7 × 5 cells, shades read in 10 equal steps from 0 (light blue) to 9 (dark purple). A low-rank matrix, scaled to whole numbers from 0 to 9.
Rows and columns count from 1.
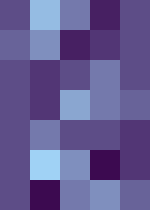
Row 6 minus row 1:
0 -1 -1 1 1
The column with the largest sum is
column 5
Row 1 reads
6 1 4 8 6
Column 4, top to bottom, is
8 7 4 4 6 9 3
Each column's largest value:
6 9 8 9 7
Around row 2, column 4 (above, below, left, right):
8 4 8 6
